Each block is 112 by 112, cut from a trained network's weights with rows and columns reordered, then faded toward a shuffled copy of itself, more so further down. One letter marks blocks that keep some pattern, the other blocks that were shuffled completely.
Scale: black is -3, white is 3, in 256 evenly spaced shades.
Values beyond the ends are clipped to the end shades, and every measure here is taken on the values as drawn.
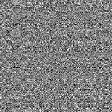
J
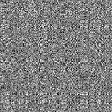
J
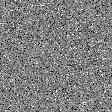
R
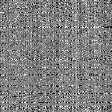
J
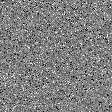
R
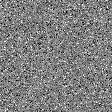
R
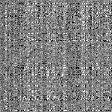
J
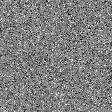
R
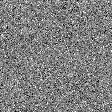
R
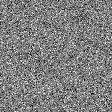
R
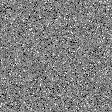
R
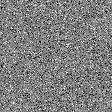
R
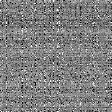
J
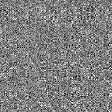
J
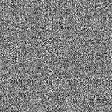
J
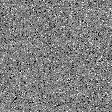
R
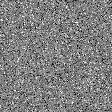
R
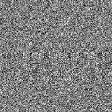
J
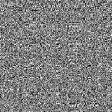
J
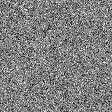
R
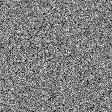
R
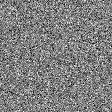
R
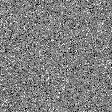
R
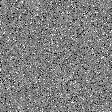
R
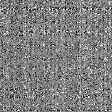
J
